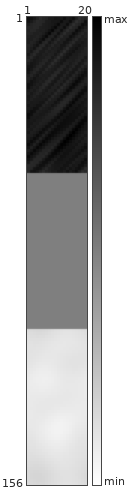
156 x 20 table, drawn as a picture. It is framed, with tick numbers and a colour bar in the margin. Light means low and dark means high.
It is made of 3 by 1 panels. Panel 1,1: very high, slanting up to the right, faint in contrast. Panel 2,1: middling, flat. Panel 3,1: very low, smooth, faint in contrast.
